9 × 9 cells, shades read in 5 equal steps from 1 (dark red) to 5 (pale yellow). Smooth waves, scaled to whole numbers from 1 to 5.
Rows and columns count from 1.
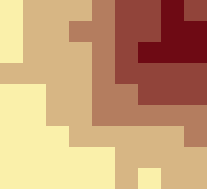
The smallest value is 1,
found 6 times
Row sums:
27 25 25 27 30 33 38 41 42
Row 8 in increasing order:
4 4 4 4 5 5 5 5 5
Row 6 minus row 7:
0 0 -1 0 -1 -1 -1 -1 0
